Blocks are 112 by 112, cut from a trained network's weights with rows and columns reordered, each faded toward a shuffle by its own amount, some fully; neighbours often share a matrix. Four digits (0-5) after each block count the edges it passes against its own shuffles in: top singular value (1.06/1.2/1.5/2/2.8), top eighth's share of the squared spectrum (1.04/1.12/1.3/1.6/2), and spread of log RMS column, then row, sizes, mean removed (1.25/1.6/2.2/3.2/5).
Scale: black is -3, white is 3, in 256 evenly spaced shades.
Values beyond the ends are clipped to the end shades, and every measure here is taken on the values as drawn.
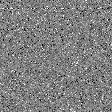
2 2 0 1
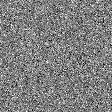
0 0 0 0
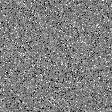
0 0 0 0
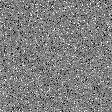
0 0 0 0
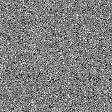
1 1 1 0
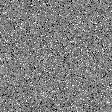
0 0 0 0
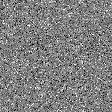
1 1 0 0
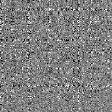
4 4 3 3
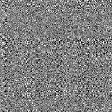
4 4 3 3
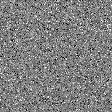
2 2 0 1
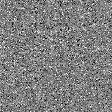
2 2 1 1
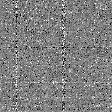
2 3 3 1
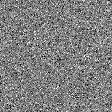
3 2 0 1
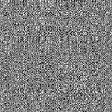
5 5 3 3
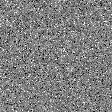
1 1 0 0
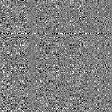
4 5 4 3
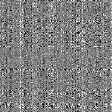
4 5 3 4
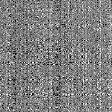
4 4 3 3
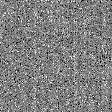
2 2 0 1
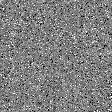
0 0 0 0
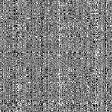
4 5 3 4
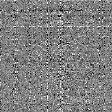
3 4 3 2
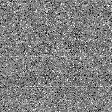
2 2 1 1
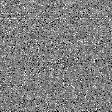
2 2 2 1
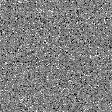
1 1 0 0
